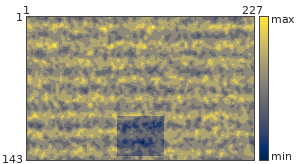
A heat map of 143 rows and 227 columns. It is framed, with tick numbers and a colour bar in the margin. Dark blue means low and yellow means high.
Ninth with the lowest average: bottom middle. Stripes: horizontal, repeating 8 times. Odd patch: lower, in the bottom middle.
